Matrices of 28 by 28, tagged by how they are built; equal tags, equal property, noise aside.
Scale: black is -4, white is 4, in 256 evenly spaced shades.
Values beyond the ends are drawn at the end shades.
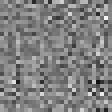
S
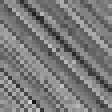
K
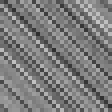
K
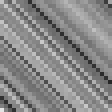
K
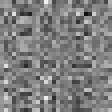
S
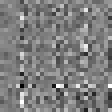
S
